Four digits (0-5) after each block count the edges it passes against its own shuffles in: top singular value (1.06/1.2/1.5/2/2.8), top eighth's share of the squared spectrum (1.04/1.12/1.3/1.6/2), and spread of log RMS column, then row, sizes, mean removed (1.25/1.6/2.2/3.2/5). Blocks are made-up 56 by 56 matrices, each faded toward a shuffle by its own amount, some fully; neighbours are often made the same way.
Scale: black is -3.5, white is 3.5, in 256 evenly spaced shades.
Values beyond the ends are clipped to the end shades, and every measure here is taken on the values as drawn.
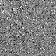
3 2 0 1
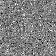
2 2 0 1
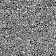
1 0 0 0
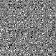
3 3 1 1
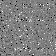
1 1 0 1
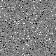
0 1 0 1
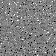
0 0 0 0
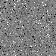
0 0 0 0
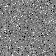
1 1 0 0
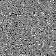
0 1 0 1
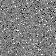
0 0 0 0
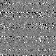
2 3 2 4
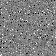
0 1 0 1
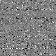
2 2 1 2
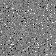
1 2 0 1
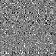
3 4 2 2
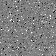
0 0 0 0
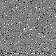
2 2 0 1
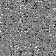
1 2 1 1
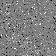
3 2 0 0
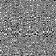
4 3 1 2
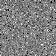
2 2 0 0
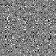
4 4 2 2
